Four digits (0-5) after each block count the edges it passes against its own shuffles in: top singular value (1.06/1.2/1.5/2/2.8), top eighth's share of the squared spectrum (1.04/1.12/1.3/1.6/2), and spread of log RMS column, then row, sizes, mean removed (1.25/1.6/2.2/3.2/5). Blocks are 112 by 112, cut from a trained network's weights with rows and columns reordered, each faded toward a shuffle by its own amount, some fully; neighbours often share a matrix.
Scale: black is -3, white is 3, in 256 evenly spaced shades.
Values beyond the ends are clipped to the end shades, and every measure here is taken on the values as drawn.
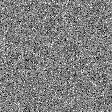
0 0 0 0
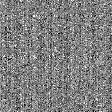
3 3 0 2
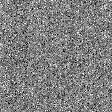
1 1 0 0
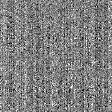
4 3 1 3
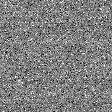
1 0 0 0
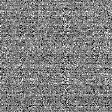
3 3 3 1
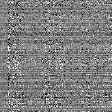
4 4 4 2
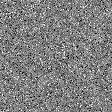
0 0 0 0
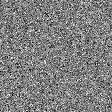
0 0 0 0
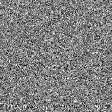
3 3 0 2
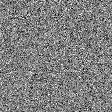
0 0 0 0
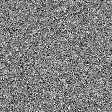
1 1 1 0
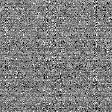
3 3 3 1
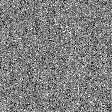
1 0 0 0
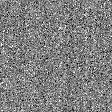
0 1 0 0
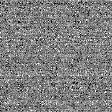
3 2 2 2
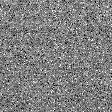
1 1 0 0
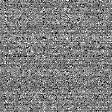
3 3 3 1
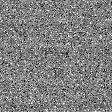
1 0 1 0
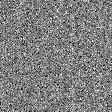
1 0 0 0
